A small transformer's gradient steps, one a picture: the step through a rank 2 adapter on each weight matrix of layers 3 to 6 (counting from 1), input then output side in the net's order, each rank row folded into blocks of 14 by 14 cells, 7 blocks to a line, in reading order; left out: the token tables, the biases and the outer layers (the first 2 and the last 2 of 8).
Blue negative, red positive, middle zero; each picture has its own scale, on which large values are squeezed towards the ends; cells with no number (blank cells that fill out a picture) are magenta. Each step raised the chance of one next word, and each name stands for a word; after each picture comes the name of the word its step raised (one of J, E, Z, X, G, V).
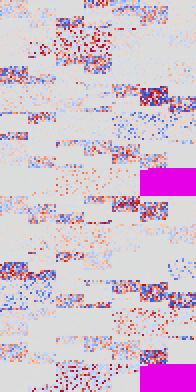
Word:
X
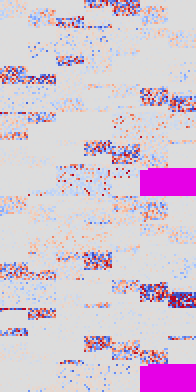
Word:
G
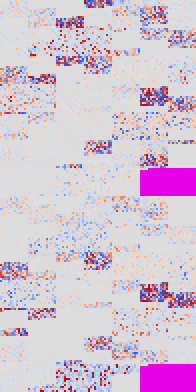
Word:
X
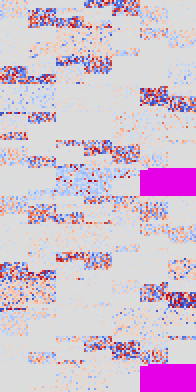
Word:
G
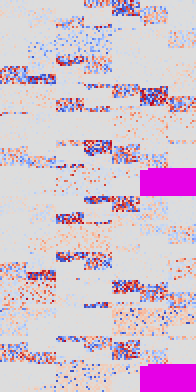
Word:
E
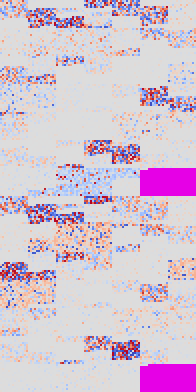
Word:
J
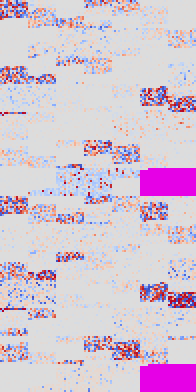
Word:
G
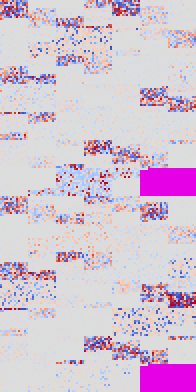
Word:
G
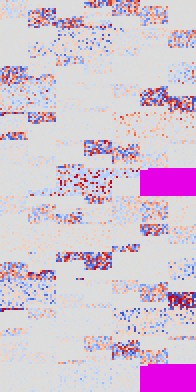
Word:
G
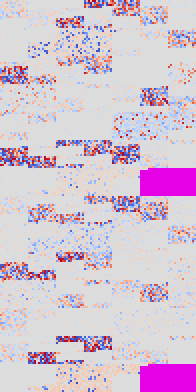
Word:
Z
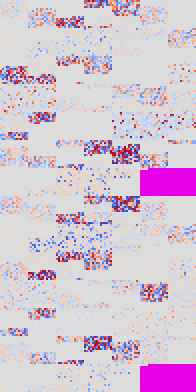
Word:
Z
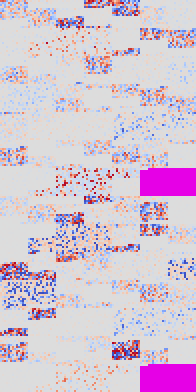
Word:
J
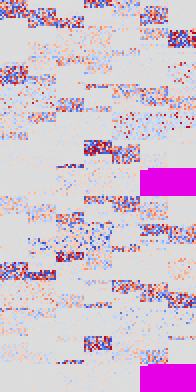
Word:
Z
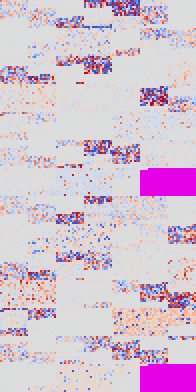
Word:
E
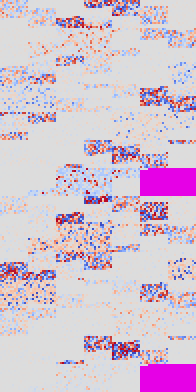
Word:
J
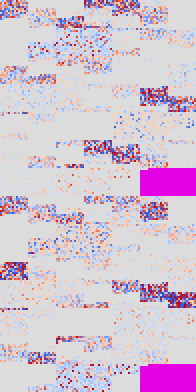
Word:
X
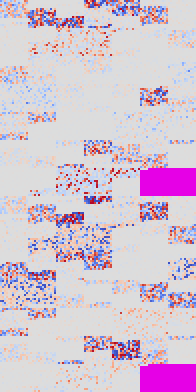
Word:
J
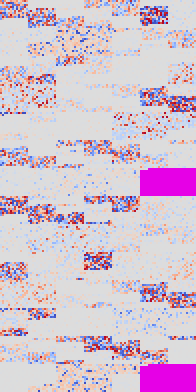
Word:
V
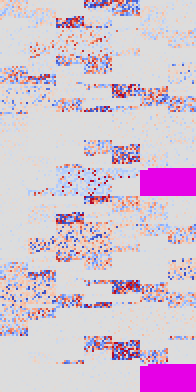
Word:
J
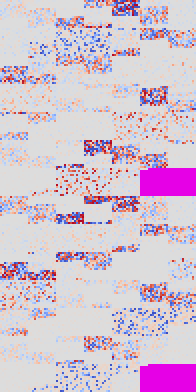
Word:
E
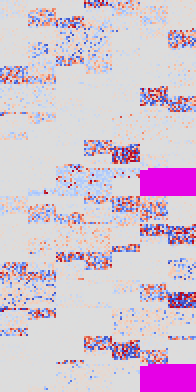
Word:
G
